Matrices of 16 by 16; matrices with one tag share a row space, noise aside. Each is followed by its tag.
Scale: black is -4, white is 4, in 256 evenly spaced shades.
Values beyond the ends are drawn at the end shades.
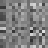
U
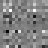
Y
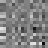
U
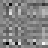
Y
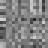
U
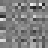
U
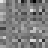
U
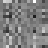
Y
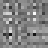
Y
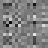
Y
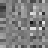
U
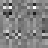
Y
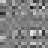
U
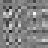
Y
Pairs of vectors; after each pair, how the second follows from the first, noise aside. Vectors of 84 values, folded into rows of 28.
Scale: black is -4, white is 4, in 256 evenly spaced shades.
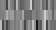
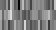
reversed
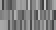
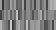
reversed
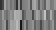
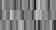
reversed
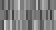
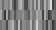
reversed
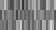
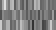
reversed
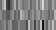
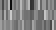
wrapped around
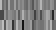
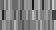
reversed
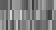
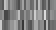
reversed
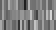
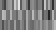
wrapped around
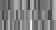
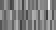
wrapped around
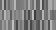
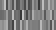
reversed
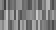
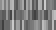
wrapped around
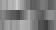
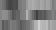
reversed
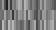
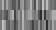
wrapped around
